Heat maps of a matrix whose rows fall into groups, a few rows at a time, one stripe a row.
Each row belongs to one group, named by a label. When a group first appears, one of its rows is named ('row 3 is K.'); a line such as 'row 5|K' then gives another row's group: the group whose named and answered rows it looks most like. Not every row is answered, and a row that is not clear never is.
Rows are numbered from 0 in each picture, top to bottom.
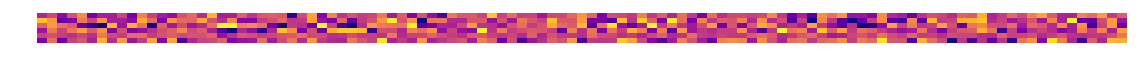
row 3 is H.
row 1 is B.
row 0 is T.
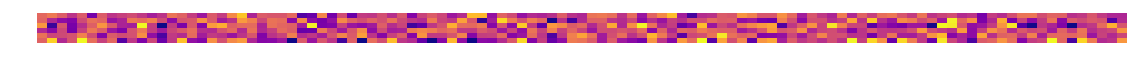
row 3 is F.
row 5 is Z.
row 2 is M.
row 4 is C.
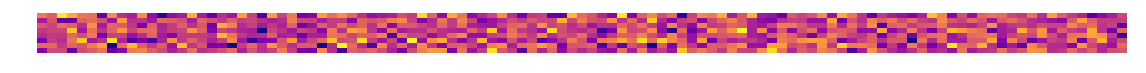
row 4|T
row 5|H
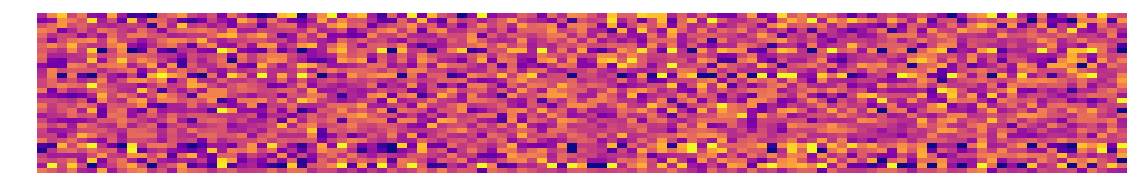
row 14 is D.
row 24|B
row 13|F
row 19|T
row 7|T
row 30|H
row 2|H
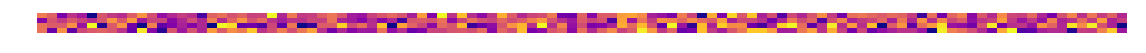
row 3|M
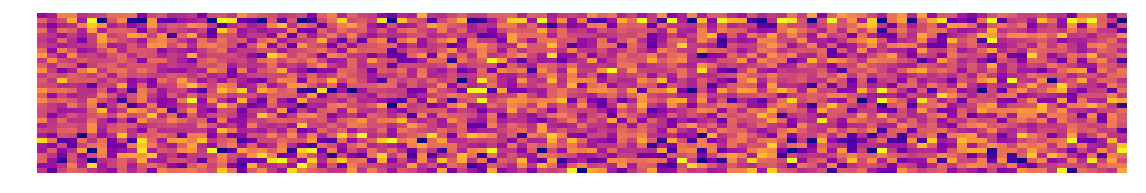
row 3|T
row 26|F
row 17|D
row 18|T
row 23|T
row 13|H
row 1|T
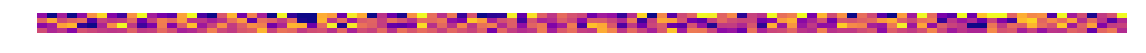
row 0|F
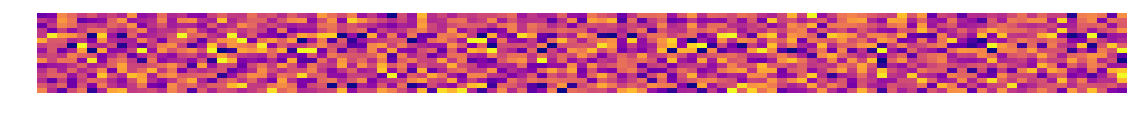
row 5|M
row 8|T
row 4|Z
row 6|Z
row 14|M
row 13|F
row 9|T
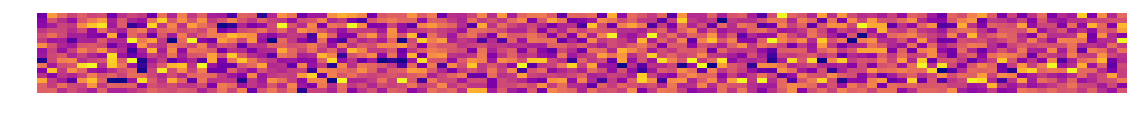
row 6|B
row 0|H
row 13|B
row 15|M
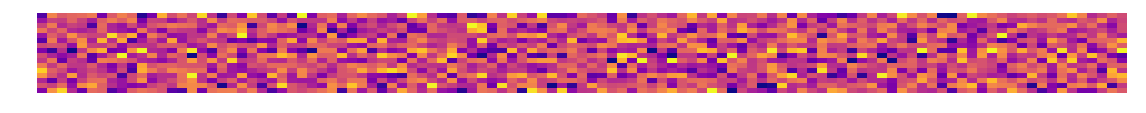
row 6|Z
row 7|F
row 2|M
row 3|M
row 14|H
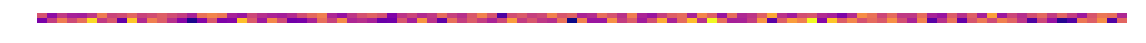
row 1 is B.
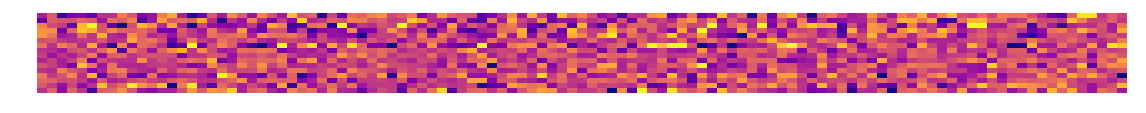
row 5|F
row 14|F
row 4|Z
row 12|T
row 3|Z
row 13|M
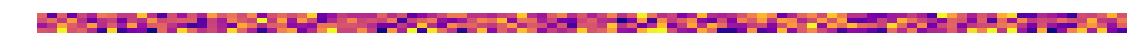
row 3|H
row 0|M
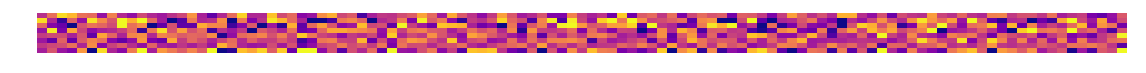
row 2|C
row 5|F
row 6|T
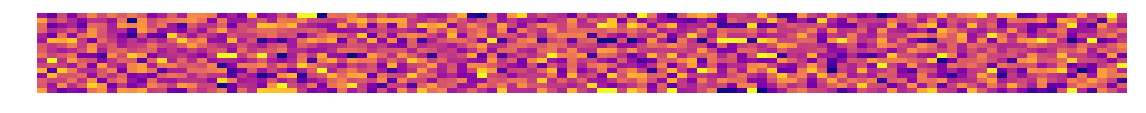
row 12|H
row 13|T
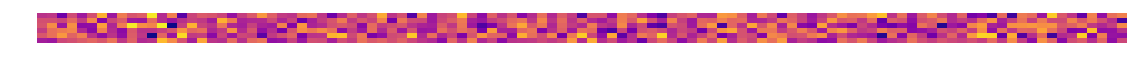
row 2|F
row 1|T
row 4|H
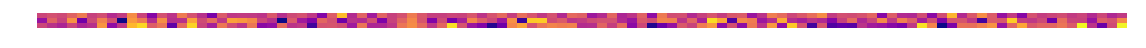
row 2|F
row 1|D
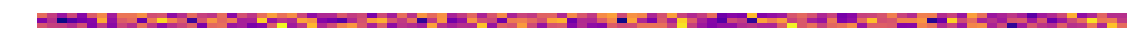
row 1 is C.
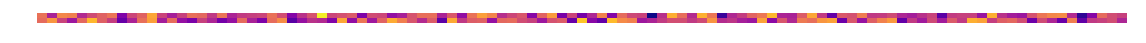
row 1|B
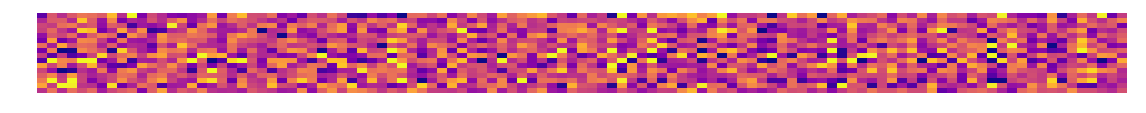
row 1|Z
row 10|B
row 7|C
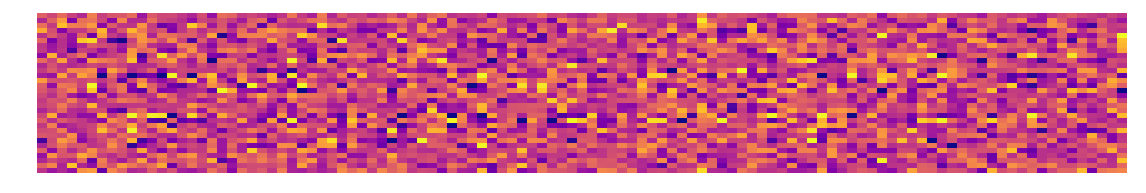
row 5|B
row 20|F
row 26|H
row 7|F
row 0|T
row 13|D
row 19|D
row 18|D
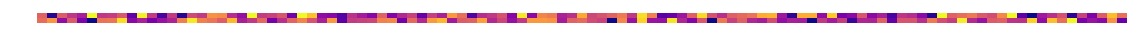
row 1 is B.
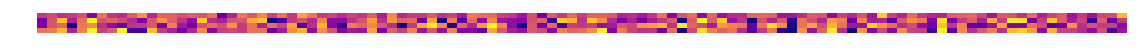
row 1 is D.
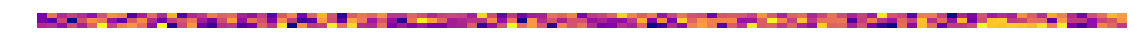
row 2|F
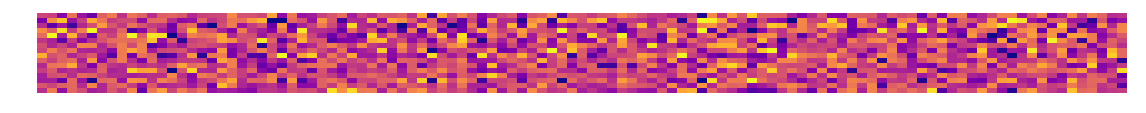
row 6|C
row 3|D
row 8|D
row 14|T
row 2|F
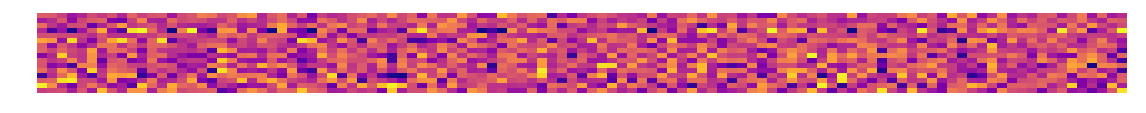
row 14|B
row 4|M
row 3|F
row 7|T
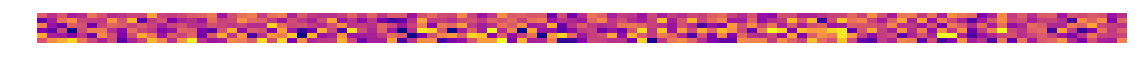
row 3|F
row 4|M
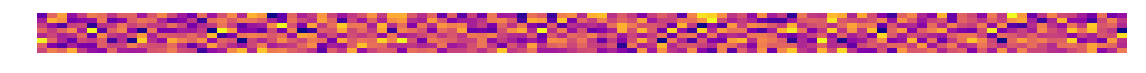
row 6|C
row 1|D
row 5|B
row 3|T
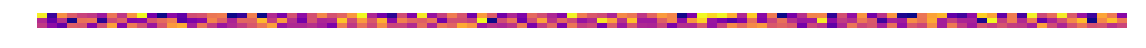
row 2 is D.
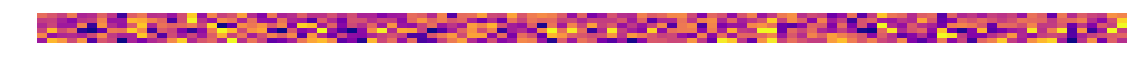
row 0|D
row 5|Z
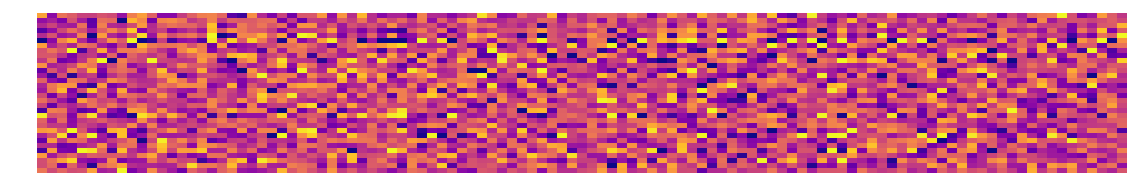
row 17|Z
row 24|D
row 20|B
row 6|B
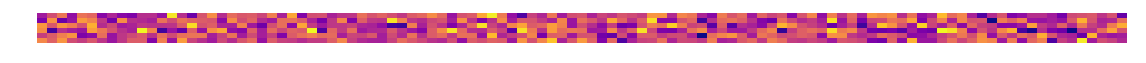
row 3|M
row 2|D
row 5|H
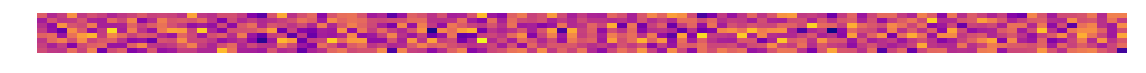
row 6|F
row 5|H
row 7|T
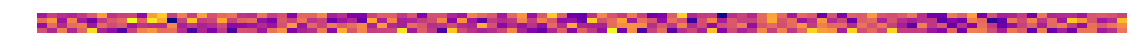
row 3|B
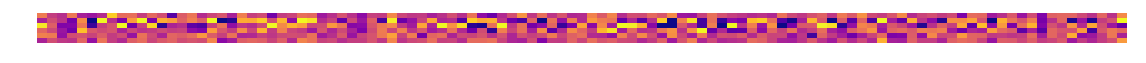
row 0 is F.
